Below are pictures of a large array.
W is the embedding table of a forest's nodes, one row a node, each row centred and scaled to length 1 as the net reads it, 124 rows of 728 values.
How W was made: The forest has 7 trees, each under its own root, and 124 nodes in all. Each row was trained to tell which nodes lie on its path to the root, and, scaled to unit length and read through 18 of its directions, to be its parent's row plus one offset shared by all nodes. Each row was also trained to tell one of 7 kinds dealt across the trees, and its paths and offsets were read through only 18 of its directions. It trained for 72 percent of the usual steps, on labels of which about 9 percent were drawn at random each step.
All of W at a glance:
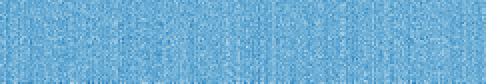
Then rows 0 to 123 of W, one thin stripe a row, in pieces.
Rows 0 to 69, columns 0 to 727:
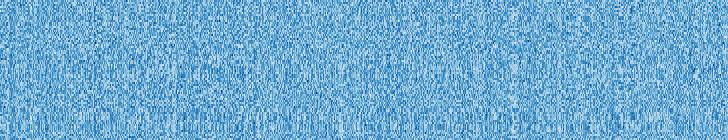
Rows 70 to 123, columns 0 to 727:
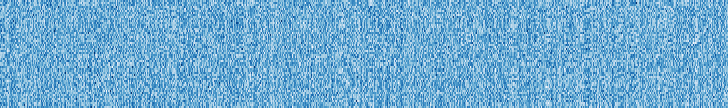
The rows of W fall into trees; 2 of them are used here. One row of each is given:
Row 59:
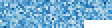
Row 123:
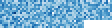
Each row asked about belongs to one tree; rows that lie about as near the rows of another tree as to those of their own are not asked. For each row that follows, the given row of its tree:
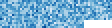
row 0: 59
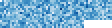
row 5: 59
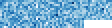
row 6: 123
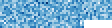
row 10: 59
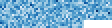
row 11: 123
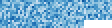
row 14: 123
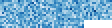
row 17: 59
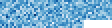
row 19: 123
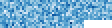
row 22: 123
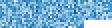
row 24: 59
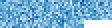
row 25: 59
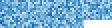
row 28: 123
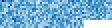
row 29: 123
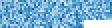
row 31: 59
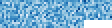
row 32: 123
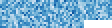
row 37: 59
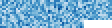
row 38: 59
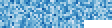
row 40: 59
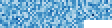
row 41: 123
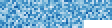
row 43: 123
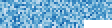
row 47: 123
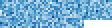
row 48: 123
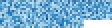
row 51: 123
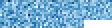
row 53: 123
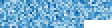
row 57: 59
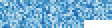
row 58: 59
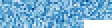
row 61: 59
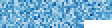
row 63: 59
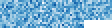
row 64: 59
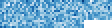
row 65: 59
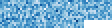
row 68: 123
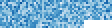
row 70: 123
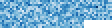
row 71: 123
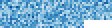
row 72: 123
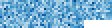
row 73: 59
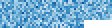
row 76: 59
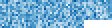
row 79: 59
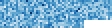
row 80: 59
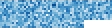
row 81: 59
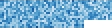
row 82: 59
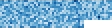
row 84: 59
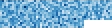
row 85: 123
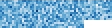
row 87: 59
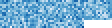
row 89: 59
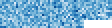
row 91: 59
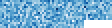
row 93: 123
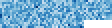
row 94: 59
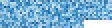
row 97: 123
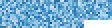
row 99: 59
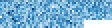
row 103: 123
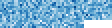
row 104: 59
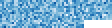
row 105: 59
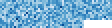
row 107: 123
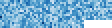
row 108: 59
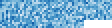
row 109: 123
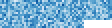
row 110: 59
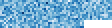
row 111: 59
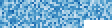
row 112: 123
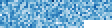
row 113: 123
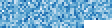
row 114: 59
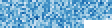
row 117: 59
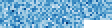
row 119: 123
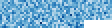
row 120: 59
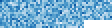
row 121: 123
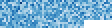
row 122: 123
